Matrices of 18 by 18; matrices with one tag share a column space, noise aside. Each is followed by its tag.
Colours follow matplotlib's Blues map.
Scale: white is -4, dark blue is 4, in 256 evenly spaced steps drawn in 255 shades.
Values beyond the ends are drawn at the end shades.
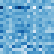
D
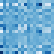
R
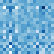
D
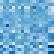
D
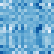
R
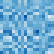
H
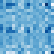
R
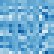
H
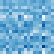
H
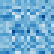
H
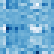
R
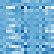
D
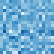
H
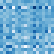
D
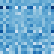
D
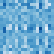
R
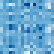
R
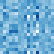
H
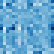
R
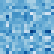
H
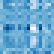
R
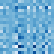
D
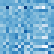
D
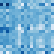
R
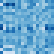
R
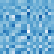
H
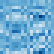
H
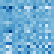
D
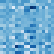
D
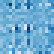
R
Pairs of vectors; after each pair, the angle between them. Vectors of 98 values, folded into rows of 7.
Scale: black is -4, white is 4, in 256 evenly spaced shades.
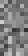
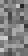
partly opposed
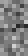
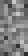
partly opposed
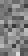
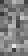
orthogonal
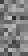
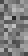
nearly parallel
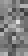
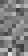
orthogonal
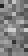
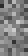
nearly parallel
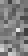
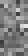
orthogonal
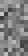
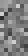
nearly parallel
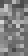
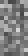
orthogonal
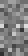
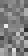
partly opposed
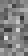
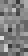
orthogonal
